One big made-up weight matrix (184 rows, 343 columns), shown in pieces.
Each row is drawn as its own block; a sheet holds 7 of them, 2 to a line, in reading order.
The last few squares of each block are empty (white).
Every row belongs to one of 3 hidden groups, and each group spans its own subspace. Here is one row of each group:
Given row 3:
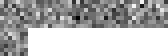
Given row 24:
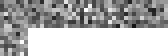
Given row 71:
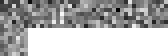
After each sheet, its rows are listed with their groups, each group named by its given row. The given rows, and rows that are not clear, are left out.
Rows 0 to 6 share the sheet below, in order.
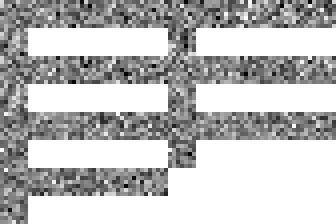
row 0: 3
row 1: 3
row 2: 3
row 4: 24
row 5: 24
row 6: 71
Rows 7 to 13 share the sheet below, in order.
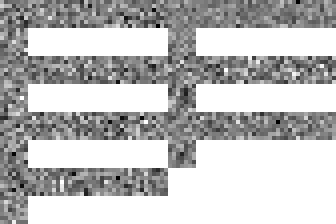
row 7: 3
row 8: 3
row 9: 24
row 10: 3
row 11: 3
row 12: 3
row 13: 71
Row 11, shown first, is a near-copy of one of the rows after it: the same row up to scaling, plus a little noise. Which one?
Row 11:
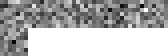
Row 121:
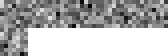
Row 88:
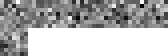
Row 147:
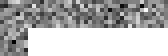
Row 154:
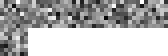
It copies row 147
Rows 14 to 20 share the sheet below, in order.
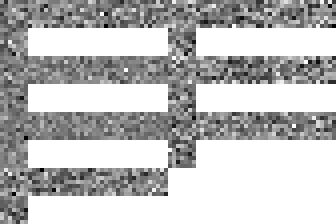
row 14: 71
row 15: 71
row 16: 24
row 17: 71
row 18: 3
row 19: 24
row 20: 71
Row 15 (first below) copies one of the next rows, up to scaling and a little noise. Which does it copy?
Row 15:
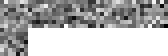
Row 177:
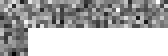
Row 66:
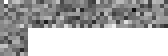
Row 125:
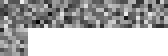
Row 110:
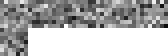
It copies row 110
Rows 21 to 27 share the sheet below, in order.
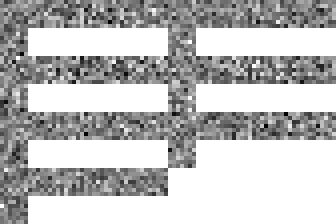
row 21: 24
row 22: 24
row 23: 3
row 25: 3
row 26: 24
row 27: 24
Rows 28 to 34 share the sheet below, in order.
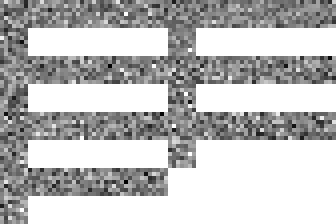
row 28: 24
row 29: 71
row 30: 3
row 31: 71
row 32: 71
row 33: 24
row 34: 24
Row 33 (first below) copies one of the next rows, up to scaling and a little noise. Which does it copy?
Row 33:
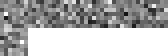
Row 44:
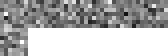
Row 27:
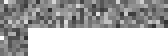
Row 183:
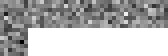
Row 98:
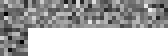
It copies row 44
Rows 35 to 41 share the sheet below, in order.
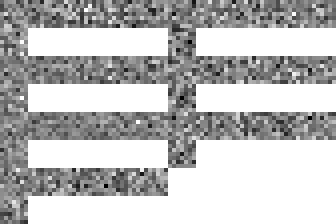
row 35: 24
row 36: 24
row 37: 24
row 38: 3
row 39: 24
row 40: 3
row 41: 3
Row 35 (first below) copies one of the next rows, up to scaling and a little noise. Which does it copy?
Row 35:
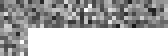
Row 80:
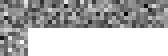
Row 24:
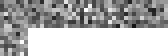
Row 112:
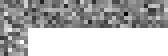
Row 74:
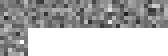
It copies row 24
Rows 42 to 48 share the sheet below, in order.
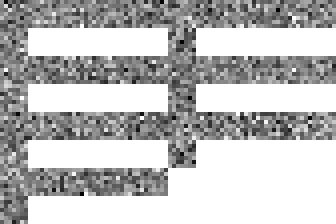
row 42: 71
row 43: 3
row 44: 24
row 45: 24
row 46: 3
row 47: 3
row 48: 71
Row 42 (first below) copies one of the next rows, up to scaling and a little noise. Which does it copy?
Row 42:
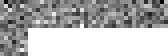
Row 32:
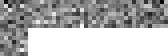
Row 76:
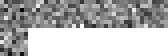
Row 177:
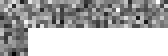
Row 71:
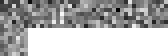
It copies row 32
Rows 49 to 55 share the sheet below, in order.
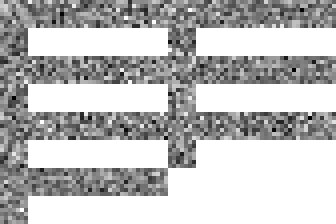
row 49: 71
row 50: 71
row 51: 3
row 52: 24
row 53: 3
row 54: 3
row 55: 24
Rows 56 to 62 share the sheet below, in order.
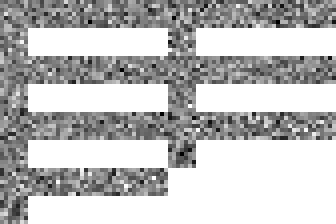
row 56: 24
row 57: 71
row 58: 3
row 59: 71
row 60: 71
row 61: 3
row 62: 3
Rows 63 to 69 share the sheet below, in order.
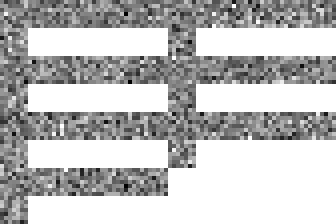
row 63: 24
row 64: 24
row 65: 3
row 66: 71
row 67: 71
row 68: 71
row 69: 3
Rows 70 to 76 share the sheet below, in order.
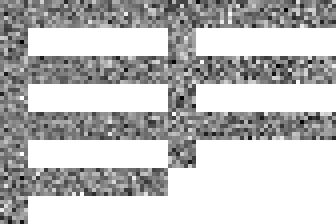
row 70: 24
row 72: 24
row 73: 3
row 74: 24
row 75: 71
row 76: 71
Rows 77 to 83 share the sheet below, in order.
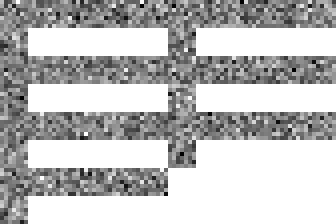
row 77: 3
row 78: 3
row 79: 24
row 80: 24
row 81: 3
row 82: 3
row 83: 3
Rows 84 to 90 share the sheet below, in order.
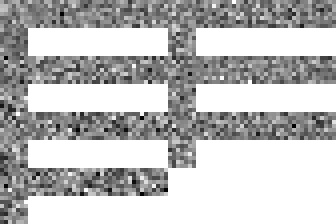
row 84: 71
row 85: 24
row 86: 71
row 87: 71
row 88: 3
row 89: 24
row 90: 71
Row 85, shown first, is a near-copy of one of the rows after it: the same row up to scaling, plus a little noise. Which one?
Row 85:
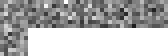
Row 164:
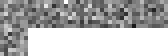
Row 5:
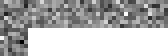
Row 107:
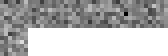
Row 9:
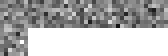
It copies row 164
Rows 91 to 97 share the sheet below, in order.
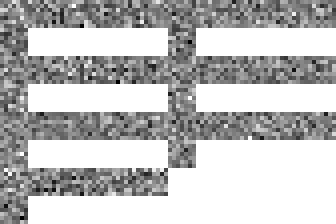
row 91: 71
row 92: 24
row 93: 24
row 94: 24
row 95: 24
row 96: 71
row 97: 71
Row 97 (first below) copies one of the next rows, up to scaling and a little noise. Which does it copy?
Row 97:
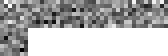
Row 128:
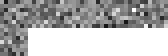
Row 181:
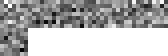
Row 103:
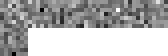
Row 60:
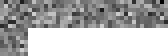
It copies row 181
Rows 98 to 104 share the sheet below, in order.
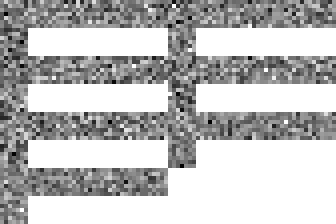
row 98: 24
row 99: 71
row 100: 71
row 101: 24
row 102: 3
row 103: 71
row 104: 24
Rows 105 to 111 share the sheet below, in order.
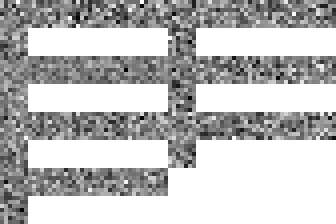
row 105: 3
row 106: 24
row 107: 24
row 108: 24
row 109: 3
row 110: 71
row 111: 24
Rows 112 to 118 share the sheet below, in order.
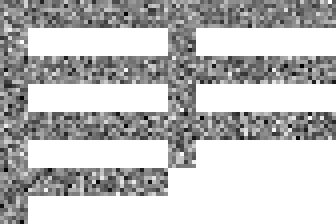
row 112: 24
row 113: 71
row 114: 24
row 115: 71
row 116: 24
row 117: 3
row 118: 24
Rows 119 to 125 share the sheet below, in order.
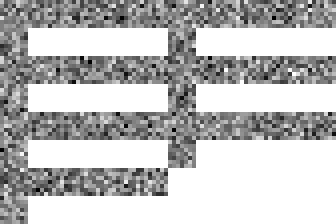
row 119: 3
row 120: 3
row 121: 3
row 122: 3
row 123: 24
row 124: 71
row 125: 71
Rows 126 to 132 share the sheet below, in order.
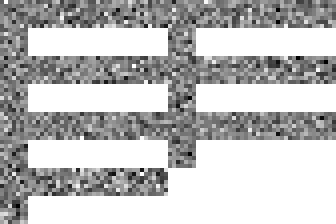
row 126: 71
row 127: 24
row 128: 71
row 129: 24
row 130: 71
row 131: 24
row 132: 3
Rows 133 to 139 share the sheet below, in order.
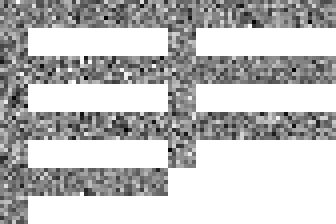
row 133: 3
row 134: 71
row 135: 3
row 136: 24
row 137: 3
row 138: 24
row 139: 71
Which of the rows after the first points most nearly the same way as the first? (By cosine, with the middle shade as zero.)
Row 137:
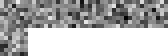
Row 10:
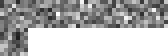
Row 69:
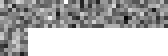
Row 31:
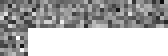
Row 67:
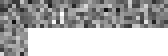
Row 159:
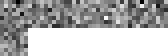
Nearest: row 69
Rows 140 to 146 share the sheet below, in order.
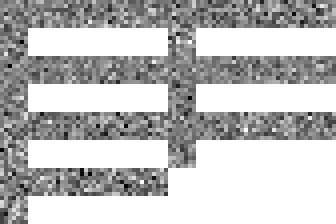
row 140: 24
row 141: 24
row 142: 24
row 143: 24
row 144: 24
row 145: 3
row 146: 3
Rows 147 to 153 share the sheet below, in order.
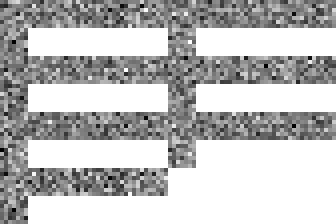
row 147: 3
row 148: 24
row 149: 24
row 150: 3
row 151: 24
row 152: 24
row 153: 3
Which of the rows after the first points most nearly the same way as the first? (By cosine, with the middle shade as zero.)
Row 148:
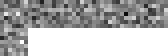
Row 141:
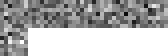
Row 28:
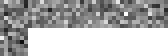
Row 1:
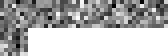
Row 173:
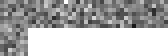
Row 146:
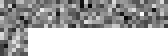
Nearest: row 141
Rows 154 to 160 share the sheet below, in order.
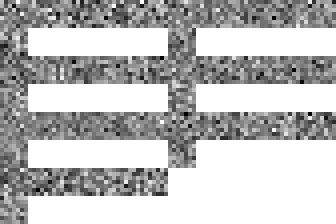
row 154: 3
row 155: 3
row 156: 71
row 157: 24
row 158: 3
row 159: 3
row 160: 71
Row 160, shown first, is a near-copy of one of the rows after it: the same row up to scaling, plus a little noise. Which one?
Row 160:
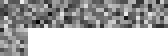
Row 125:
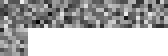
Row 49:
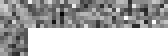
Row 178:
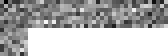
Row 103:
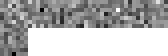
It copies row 125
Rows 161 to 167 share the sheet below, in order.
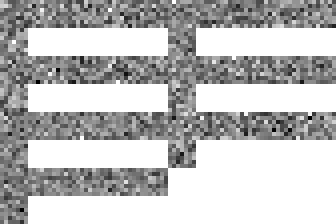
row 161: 3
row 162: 71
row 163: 3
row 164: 24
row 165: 71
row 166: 3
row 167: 24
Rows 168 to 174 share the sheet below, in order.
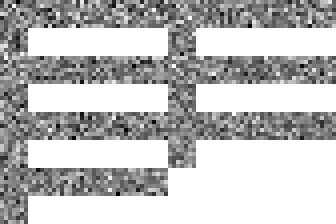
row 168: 3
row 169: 71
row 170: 71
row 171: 71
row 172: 3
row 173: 24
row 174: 24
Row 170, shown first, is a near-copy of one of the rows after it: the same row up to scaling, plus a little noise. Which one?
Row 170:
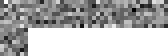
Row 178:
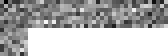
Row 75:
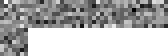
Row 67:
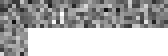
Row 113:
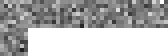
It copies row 75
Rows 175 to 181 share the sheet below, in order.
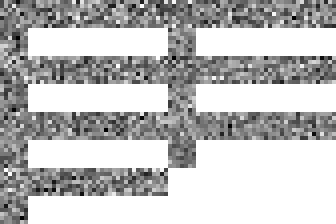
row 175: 3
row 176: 71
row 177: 71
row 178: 71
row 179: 3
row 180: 71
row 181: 71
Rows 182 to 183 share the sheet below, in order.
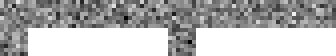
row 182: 3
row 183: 24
